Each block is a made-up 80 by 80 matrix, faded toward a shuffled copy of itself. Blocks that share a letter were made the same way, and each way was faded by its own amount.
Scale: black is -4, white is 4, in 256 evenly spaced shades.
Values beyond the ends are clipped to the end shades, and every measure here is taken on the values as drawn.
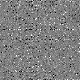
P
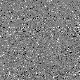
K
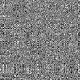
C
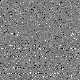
K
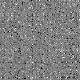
P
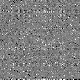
P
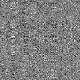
C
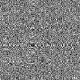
C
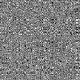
C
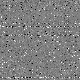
K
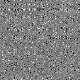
P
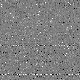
P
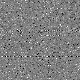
K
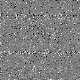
K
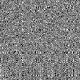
C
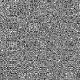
C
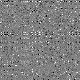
P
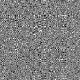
C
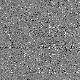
K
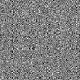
C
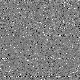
K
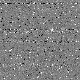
K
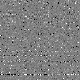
P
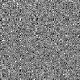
C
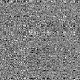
C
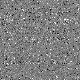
K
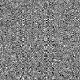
C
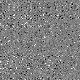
P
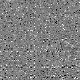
P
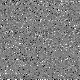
K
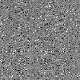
P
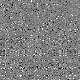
P
